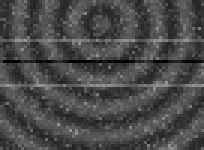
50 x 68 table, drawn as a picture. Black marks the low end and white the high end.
Slope: none. Rings: centred on the top middle. Average level on the scale: 30%. Odd lines: rows 14, 21 and 29.
